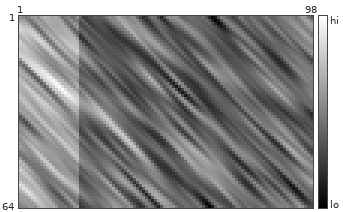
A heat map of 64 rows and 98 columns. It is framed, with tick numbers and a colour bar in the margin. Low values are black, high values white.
Seam: vertical, 20% of the way across, the left part higher. Grain: diagonal, down to the right. Ninth with the highest average: middle left.
